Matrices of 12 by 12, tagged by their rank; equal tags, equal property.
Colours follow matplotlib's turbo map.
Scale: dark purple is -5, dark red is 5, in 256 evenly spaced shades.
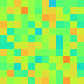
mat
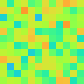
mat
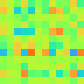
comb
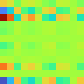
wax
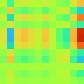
wax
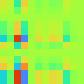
wax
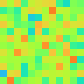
mat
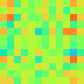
comb
